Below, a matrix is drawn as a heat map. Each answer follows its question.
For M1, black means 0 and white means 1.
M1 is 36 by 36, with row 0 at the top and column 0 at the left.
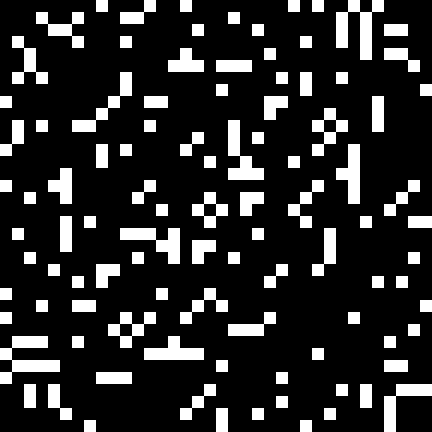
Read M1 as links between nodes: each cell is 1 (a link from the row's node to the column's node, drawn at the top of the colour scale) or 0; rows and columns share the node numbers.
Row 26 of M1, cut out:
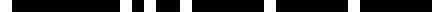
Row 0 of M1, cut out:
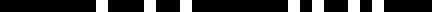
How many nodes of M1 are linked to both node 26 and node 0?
3
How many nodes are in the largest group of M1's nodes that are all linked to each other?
5
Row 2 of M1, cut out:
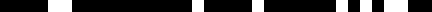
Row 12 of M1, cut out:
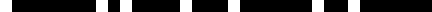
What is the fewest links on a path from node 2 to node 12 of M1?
3
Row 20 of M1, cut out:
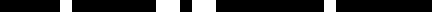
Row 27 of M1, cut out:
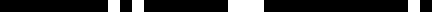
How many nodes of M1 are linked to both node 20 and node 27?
0
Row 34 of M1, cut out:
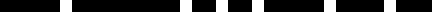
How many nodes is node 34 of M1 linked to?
6
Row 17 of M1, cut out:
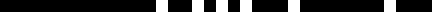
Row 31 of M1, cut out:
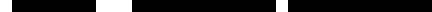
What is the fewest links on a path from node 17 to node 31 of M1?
3
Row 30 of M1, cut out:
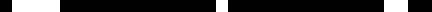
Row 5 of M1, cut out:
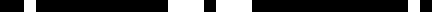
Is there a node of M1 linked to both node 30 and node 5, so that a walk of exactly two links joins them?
yes
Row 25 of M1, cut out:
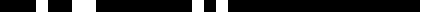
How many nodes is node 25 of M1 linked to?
6
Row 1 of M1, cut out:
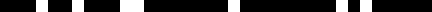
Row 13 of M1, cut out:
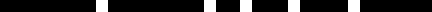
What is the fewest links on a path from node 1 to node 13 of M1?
4
